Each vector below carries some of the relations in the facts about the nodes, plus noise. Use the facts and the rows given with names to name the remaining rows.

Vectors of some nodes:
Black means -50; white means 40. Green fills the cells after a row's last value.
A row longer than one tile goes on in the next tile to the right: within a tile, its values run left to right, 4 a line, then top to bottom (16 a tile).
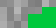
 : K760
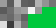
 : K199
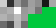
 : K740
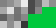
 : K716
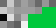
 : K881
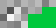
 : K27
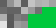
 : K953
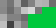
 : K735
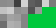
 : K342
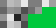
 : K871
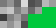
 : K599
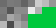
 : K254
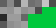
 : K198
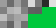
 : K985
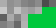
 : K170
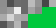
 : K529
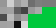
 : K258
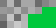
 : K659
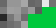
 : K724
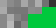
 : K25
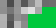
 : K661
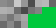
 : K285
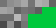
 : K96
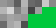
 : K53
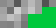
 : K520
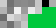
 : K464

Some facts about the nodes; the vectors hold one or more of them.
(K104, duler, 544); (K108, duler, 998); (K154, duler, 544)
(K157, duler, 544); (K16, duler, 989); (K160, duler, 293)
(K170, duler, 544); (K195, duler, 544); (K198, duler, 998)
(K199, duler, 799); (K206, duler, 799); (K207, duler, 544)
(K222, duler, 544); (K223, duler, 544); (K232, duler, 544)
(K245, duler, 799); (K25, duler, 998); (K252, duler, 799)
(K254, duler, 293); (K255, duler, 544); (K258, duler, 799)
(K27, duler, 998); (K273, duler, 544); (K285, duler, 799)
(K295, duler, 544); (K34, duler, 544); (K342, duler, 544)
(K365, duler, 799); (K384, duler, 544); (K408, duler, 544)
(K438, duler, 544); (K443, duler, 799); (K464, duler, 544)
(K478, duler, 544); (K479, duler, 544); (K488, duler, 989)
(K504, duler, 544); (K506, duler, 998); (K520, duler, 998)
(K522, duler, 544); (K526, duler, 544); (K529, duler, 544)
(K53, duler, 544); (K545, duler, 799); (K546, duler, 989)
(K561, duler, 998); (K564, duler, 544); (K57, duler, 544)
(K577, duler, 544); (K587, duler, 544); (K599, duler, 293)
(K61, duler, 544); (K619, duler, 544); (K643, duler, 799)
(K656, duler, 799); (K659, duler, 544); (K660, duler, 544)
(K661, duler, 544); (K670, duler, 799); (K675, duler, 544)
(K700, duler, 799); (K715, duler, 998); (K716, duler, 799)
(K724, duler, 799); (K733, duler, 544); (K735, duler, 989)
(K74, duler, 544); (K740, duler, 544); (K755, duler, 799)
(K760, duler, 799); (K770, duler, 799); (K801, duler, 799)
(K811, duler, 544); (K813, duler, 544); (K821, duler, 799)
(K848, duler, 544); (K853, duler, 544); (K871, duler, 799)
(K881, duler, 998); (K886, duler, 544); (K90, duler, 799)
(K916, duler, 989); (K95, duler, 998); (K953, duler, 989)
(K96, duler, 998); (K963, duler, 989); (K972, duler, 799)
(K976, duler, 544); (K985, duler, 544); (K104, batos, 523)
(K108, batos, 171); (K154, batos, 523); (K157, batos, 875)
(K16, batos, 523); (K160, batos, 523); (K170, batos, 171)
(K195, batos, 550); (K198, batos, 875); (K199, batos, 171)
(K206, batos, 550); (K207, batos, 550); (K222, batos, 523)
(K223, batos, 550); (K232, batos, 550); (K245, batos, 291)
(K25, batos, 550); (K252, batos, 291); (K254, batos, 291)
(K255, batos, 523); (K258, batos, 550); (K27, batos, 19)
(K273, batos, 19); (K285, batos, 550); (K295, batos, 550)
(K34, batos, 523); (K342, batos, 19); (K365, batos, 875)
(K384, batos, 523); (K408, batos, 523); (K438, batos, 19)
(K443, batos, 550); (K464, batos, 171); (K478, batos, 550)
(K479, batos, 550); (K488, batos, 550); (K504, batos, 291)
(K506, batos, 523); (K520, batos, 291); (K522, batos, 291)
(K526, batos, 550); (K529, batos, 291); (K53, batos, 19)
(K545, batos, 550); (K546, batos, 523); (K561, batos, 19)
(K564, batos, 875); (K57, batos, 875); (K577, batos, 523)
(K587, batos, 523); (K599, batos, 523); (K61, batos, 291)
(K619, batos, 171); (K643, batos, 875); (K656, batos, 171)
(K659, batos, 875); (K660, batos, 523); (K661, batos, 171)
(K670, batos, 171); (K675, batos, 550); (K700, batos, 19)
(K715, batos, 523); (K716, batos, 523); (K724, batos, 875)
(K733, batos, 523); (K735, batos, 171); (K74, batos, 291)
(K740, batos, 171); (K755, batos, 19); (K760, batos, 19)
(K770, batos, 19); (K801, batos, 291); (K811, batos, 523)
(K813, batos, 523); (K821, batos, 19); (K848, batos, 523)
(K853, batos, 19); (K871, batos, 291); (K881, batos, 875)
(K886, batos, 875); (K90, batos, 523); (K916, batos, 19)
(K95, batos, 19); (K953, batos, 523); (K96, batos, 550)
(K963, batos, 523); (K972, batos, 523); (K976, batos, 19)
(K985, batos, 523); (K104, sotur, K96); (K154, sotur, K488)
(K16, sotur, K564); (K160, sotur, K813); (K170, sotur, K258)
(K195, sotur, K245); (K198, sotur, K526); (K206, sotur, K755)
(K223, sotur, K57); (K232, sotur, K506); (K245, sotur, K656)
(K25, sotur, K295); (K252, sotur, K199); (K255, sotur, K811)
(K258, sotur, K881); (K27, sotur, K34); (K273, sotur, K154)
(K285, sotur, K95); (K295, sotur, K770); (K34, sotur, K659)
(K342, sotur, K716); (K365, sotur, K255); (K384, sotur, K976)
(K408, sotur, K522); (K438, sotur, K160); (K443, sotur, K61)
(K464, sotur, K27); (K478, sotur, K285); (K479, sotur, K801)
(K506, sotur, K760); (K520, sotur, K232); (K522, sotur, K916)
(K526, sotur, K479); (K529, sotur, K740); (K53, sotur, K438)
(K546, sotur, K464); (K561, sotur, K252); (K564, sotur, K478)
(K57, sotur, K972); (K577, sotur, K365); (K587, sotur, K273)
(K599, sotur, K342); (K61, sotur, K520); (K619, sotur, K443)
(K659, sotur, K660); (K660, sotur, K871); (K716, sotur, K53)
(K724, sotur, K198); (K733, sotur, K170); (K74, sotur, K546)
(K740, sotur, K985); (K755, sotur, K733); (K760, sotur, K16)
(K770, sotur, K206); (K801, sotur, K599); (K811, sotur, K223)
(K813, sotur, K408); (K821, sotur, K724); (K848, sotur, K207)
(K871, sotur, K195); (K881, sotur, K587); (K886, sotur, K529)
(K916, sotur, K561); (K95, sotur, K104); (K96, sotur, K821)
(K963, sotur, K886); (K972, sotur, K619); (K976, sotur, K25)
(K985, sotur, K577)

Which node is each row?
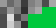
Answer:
K522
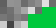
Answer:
K643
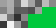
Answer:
K195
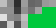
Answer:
K223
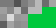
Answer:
K74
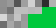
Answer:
K61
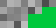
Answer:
K733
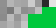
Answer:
K34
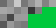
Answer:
K104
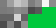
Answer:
K821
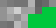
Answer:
K886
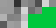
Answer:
K57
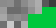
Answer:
K295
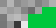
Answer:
K273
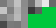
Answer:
K95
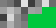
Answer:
K801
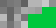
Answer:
K853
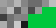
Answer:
K160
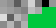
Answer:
K232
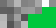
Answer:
K700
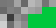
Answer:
K222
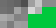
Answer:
K504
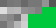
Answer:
K564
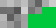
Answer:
K972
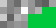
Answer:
K619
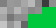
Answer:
K506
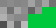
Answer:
K976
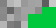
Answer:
K546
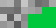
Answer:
K443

